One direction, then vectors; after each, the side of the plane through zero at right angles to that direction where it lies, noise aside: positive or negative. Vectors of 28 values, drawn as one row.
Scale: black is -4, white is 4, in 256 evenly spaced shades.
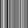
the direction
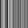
positive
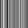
positive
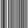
negative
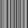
positive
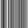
negative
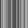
positive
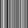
positive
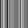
positive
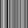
positive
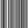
negative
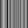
positive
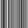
negative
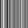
positive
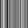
positive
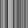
positive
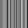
positive
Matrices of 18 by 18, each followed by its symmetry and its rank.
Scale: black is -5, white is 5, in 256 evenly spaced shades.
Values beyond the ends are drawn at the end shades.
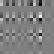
neither, rank one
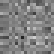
neither, rank three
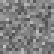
neither, full rank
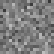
neither, full rank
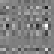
neither, rank two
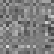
neither, rank three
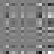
neither, rank one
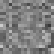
neither, rank three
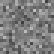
neither, full rank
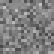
neither, full rank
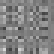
neither, rank two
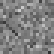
neither, full rank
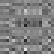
neither, rank two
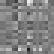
neither, rank two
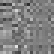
neither, rank three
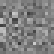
neither, rank three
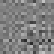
neither, rank three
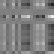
neither, rank one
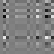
neither, rank one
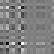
neither, rank one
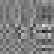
neither, rank two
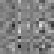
neither, rank two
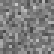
neither, full rank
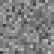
neither, full rank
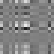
neither, rank one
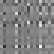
neither, rank two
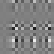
neither, rank one
